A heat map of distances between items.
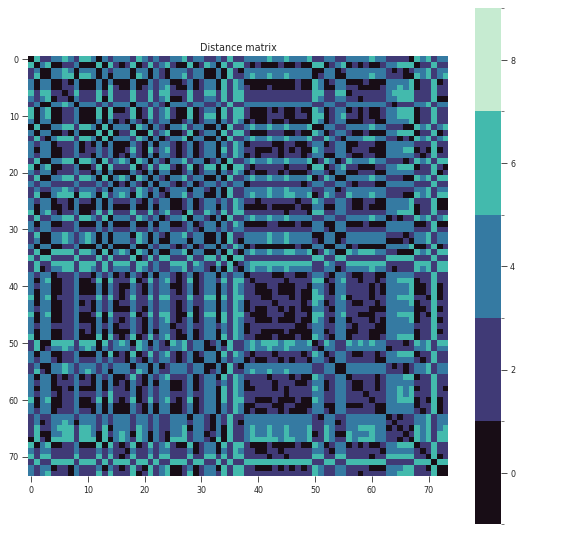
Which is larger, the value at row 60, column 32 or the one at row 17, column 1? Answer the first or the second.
the first
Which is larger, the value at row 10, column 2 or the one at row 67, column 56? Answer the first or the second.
the second
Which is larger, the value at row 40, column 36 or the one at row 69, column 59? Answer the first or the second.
the first
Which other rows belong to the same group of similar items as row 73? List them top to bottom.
1, 4, 5, 6, 7, 9, 10, 11, 13, 15, 16, 17, 19, 20, 22, 25, 26, 27, 29, 30, 33, 35, 38, 39, 40, 41, 42, 43, 44, 45, 46, 47, 48, 49, 52, 53, 56, 57, 58, 59, 60, 61, 62, 68, 69, 70, 72
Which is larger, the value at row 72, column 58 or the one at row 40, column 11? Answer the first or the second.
the first
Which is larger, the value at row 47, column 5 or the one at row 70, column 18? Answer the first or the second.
the second
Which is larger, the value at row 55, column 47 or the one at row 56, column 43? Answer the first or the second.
the first
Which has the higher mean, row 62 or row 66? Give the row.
66
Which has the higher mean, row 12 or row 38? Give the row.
12
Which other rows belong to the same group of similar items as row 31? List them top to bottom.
0, 2, 3, 8, 12, 14, 18, 21, 23, 24, 28, 32, 34, 36, 37, 50, 51, 54, 55, 63, 64, 65, 66, 67, 71
